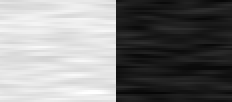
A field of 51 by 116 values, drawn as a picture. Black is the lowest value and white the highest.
It is made of 1 by 2 panels. Panel 1,1: very high, streaked across, faint in contrast. Panel 1,2: very low, streaked across, faint in contrast.
